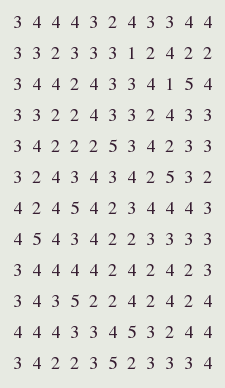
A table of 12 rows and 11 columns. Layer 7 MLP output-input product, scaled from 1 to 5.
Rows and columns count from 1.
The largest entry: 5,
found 8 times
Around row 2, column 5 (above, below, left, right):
3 4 3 3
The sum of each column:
39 43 39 38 40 36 38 34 39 38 39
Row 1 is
3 4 4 4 3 2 4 3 3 4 4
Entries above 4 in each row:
0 0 1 0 1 1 1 1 0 1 1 1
